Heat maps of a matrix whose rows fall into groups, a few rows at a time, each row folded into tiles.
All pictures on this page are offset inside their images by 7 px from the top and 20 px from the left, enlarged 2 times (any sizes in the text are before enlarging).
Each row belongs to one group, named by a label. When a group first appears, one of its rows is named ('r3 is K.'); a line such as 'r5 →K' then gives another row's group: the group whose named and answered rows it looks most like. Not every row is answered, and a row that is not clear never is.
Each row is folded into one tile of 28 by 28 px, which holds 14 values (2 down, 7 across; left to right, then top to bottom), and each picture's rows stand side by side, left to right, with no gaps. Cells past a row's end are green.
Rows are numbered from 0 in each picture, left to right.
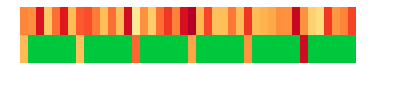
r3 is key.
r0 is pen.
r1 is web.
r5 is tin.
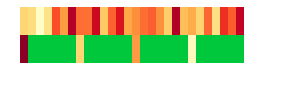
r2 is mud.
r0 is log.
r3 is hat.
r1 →pen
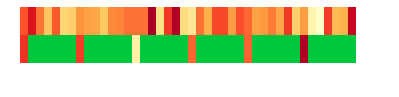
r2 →pen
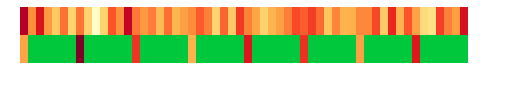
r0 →key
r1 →log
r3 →web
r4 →log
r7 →tin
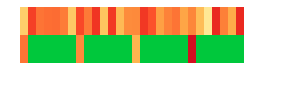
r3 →tin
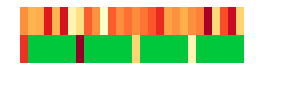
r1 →log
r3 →pen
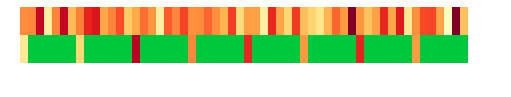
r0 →pen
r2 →log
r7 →mud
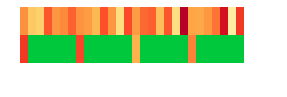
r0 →tin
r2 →web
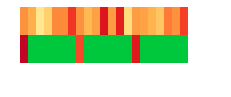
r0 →log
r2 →log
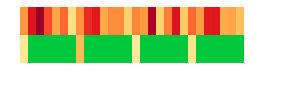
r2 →pen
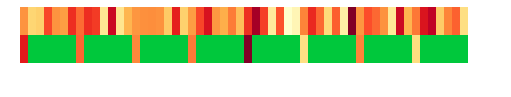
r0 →tin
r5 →web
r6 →mud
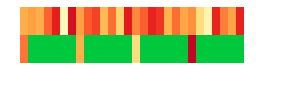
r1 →web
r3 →tin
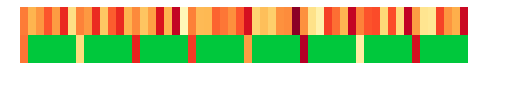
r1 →pen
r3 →tin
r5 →tin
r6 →web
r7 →tin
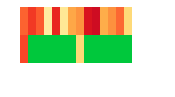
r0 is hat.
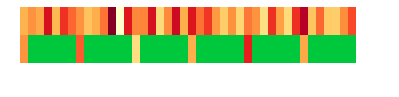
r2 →pen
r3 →key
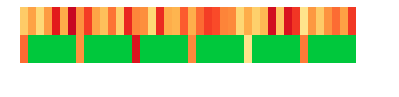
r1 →web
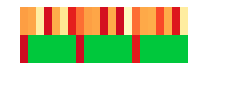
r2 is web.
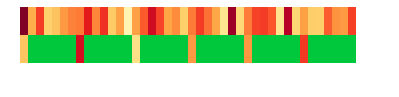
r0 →key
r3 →mud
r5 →tin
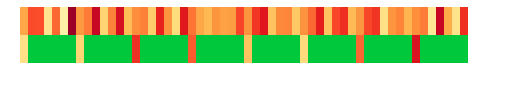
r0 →web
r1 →pen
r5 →pen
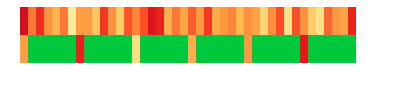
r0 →key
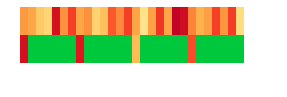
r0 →log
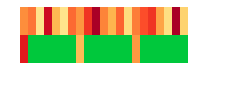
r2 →mud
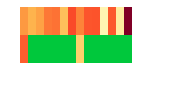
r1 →web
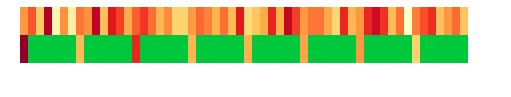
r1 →pen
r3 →web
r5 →mud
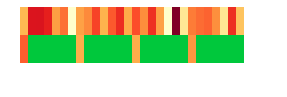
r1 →pen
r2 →mud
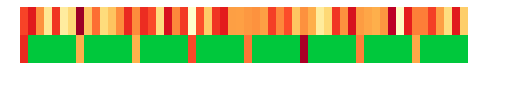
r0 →hat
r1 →key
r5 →log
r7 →mud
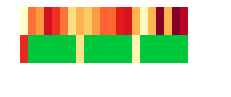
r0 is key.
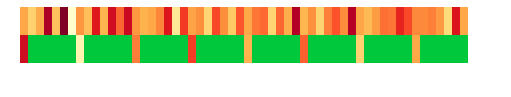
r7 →mud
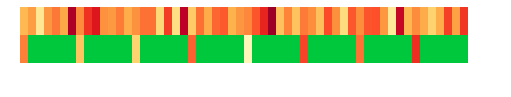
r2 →web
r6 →mud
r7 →log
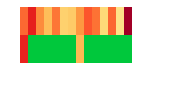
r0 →hat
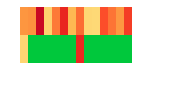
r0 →pen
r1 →tin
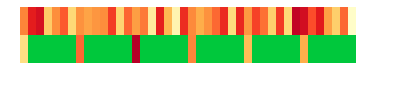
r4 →web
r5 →key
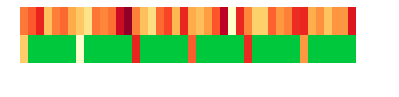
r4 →tin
